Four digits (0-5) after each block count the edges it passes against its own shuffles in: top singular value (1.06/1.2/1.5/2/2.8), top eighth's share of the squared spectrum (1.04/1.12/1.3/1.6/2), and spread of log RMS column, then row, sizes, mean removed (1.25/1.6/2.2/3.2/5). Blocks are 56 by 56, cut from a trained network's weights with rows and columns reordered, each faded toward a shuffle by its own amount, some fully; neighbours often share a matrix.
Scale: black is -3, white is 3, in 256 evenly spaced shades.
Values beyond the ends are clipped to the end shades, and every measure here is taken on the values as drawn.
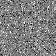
1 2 0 0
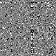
3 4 2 2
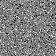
0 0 0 0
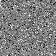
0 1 0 0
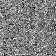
2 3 0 1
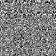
3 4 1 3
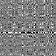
4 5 3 3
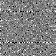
3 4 1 2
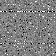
3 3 0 2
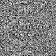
3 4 1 2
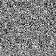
2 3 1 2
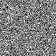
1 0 0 0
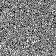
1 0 0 0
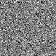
3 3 0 1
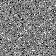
0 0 0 0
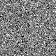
0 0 0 0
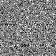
3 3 0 1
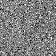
0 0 0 0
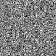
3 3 0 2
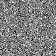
1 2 0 0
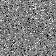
0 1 0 0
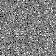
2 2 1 0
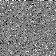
2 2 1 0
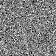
0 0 0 0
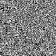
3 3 1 2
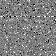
2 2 0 1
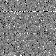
3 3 0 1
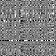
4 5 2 3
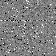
2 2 0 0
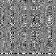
3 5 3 3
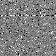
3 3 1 1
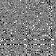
3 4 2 2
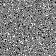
1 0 0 0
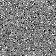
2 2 1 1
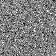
1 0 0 0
